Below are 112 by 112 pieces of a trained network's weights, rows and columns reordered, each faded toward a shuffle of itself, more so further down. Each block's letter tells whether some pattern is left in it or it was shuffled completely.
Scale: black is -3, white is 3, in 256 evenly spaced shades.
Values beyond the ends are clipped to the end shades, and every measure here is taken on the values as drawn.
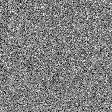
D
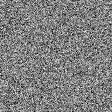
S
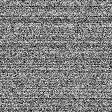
D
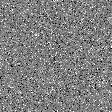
S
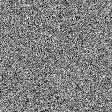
S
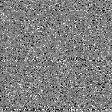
D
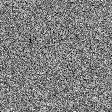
S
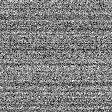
D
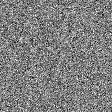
S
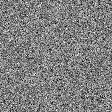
S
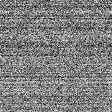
D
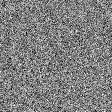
S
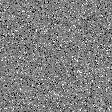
S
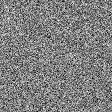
S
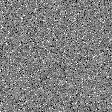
S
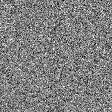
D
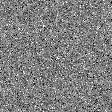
S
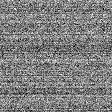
D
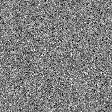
D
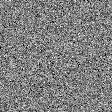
S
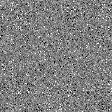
D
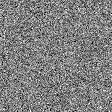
S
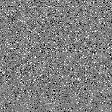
D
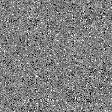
D
